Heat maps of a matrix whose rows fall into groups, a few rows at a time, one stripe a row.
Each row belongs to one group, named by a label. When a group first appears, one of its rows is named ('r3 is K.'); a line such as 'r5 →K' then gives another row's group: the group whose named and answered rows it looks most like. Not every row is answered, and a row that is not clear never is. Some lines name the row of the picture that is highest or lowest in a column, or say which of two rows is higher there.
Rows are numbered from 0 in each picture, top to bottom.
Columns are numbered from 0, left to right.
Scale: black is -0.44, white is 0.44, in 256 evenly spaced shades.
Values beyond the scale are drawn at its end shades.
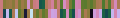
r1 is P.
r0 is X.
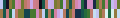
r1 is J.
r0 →X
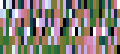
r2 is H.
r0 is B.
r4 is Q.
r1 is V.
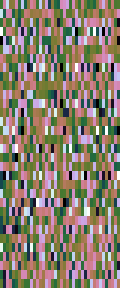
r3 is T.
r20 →Q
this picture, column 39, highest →19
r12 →Q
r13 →B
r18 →V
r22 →H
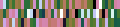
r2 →H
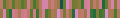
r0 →P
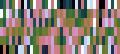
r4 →P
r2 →J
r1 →B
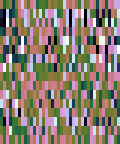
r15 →V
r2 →J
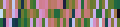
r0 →H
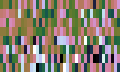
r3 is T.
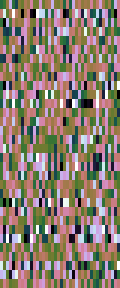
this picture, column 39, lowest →10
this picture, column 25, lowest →25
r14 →T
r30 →V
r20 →J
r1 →H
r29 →B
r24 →T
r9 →J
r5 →H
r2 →J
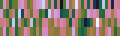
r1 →Q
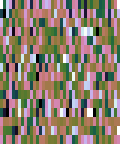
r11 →X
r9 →P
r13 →T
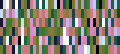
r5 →P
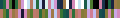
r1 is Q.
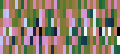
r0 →Q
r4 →B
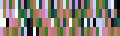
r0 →V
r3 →T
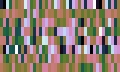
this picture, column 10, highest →5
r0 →J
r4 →P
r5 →P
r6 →Q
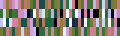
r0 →V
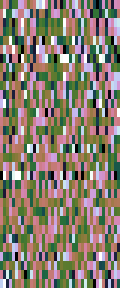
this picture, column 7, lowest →5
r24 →Q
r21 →J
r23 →T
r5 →H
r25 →J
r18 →H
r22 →P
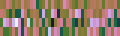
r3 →Q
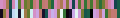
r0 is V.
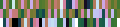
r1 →T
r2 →B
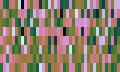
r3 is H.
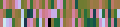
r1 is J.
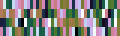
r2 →Q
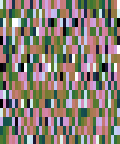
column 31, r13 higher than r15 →No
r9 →J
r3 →H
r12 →B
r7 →Q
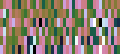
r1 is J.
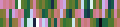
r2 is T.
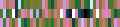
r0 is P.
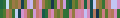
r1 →P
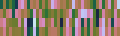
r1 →P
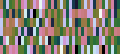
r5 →T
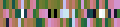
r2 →X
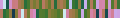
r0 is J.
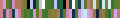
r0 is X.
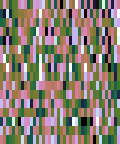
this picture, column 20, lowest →0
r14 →B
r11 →B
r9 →H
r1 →J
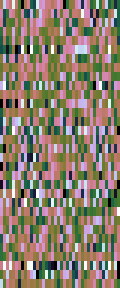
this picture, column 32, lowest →1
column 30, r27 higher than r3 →Yes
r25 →P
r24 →T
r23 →B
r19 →X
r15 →T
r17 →T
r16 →J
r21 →H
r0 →H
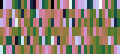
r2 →V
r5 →B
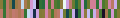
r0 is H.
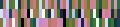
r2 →H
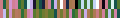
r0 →T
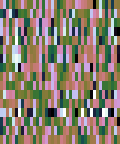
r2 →V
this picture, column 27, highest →12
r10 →X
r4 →Q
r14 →Q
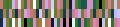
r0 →X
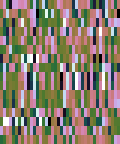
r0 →V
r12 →H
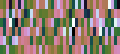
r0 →V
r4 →V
